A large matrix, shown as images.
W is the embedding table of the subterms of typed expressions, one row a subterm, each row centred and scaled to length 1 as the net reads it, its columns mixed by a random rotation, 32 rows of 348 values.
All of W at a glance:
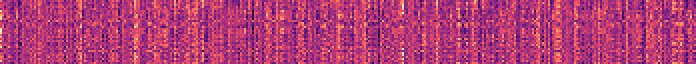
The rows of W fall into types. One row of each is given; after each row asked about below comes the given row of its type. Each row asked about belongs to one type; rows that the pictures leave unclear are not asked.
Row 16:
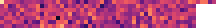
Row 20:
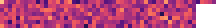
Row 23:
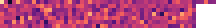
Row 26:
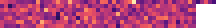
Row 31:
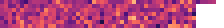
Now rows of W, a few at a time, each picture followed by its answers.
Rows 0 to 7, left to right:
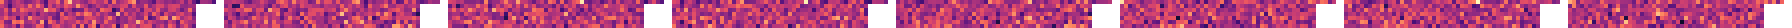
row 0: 26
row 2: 26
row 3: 20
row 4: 31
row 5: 16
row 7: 16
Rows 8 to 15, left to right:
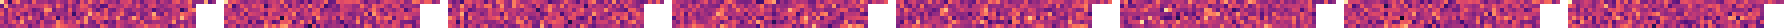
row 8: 23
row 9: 16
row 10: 20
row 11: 31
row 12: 31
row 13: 26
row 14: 16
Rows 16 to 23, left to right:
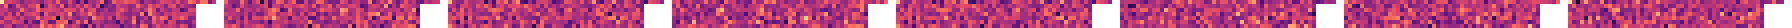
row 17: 20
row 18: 20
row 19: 31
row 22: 16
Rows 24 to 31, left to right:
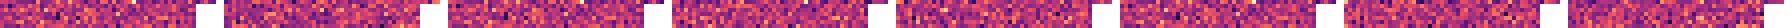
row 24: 26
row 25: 31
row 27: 20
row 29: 26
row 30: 20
